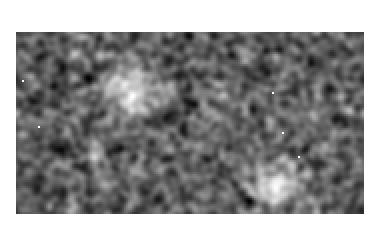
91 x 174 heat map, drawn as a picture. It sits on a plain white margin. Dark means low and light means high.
Two bumps rise from the field. The ninth with the highest average is the bottom right. Overall the values sit about 40% of the way up the scale. There are five isolated cells, each far higher than the cells round it.
